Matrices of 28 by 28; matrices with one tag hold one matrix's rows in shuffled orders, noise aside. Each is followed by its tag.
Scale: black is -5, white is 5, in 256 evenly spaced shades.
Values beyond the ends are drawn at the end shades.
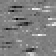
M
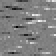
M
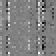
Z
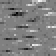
M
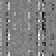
Z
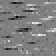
M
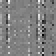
Z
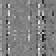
Z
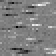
M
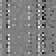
Z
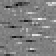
M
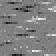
M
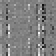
Z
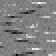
M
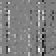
Z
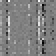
Z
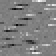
M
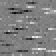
M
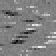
M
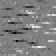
M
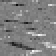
M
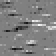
M
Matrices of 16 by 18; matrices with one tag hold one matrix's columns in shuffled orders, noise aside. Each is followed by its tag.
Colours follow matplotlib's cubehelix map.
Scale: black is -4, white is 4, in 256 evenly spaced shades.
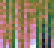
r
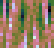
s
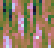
s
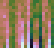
r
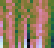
r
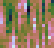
s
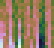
r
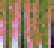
r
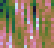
s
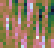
s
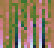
r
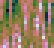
s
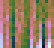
r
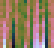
r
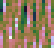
s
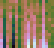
r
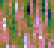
s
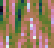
s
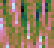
s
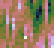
s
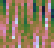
s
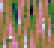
s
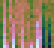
r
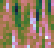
s
